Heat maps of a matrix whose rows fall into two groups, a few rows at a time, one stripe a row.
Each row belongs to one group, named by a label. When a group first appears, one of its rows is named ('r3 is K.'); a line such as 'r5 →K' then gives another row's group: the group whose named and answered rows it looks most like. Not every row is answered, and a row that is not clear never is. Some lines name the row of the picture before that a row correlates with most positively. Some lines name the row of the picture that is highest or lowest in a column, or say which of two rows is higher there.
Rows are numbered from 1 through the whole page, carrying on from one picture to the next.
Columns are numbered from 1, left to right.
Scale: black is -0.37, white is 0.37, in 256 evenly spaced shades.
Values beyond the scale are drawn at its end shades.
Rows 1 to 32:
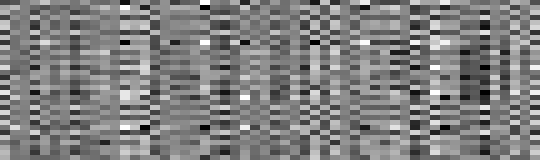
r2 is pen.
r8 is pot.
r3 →pot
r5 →pot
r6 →pot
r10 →pot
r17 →pot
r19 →pot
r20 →pen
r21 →pot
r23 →pot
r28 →pot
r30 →pot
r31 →pot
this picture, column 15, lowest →26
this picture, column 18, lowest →9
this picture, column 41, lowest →11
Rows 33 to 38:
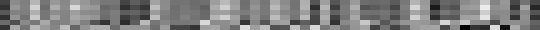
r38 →pen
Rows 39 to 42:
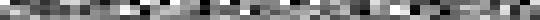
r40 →pen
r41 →pen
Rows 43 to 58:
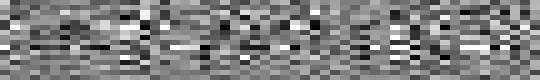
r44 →pot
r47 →pen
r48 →pen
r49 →pot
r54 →pen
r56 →pen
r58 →pot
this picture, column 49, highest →52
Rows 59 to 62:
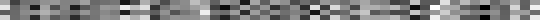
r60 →pot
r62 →pot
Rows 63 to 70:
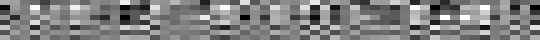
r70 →pot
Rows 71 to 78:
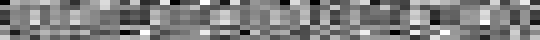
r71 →pen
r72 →pen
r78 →pot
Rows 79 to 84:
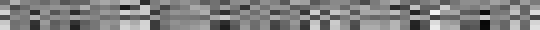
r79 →pen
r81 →pot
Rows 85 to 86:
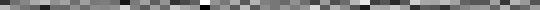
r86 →pen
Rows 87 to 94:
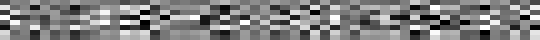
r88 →pot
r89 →pen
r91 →pen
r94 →pot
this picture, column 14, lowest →90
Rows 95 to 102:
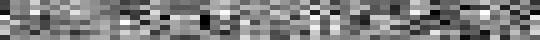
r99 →pen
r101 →pot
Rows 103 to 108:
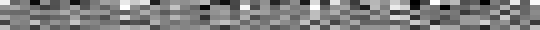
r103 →pot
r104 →pen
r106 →pen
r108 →pot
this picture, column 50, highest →105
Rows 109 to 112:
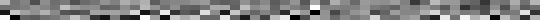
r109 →pot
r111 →pen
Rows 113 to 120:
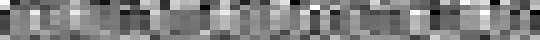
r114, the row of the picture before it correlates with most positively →112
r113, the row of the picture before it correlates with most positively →112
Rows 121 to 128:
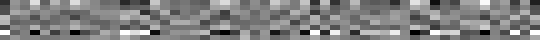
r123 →pen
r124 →pot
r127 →pot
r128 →pen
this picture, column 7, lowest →123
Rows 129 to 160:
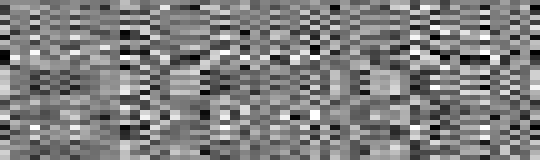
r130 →pen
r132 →pot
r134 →pot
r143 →pen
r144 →pot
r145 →pen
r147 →pen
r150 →pen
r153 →pen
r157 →pot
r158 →pen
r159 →pen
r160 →pot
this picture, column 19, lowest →140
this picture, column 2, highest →140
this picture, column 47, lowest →140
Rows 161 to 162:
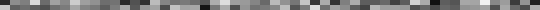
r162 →pen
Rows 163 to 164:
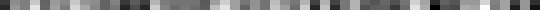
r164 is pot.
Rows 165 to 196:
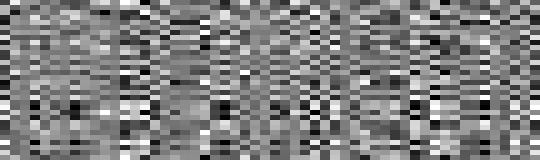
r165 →pen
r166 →pot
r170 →pen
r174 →pen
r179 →pen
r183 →pot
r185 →pot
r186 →pot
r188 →pot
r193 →pot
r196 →pen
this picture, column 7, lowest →187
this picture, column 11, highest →187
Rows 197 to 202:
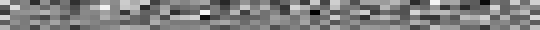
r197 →pot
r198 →pen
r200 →pen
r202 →pot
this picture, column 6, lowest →197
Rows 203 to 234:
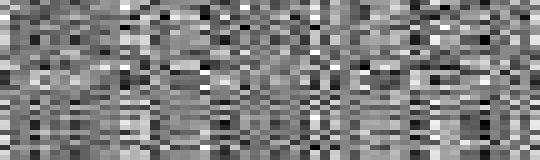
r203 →pot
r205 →pen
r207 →pot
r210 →pot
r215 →pen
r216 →pen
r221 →pen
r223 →pot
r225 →pot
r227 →pot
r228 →pot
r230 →pot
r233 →pot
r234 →pot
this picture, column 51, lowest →217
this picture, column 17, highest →232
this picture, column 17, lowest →206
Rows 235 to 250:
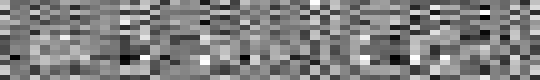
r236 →pot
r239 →pen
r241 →pot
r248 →pot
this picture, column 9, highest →246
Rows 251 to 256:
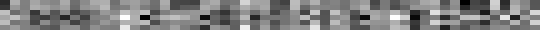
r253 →pot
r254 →pen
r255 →pot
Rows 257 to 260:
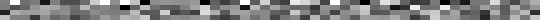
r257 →pen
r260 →pot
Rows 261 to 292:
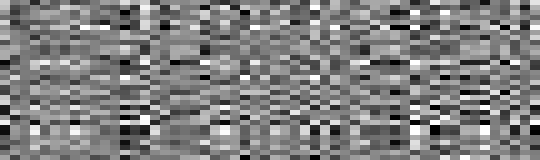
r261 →pot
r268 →pot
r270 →pen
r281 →pot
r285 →pot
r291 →pen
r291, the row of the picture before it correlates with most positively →257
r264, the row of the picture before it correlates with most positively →258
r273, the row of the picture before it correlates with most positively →258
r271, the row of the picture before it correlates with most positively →257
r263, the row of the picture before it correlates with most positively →258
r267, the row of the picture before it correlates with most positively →257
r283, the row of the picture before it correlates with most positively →259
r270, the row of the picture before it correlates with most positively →257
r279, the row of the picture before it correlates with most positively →259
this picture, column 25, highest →276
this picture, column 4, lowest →285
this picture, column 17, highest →283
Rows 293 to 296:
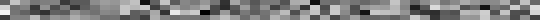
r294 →pot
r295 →pen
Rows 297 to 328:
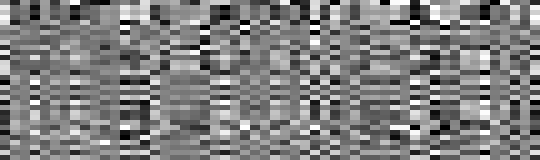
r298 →pot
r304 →pen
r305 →pen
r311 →pot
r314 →pot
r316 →pot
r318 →pen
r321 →pen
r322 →pen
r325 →pen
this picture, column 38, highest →297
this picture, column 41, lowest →301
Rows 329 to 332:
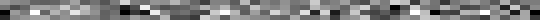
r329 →pen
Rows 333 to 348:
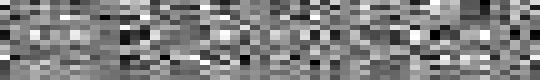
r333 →pot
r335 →pot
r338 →pen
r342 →pot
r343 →pen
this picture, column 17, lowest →344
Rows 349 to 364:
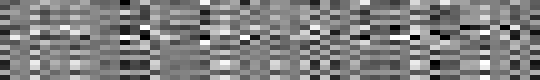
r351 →pen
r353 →pen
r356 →pen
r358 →pot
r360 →pot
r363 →pot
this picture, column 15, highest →354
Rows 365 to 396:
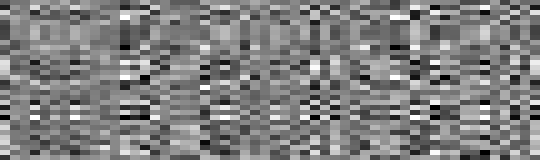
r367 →pot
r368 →pen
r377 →pot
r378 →pen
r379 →pot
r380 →pen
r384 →pen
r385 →pot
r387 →pen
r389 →pot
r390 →pen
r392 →pot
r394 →pen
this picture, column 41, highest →368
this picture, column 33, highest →388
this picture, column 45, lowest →380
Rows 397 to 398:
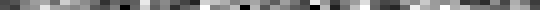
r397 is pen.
